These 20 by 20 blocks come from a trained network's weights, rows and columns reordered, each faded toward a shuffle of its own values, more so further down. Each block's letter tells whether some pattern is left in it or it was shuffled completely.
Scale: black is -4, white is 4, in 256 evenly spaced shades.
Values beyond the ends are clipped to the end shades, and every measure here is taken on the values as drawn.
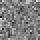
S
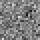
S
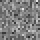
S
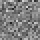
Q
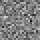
S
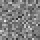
Q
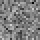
Q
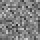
S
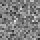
S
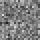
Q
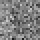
Q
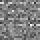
Q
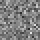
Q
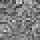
Q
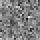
S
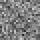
S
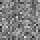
Q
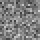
S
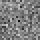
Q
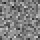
S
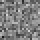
S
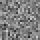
Q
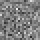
S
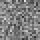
S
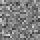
Q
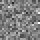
S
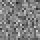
S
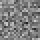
Q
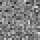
S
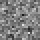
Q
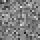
S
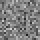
Q
